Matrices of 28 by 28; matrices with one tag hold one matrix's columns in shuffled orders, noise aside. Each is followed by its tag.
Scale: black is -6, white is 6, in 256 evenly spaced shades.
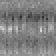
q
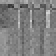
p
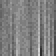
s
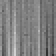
s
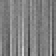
s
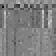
p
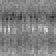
q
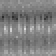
q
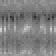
q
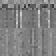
p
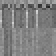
p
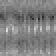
q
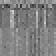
p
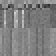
p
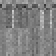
p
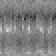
q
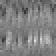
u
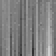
s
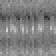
q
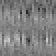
u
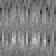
u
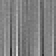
s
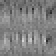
u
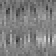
u
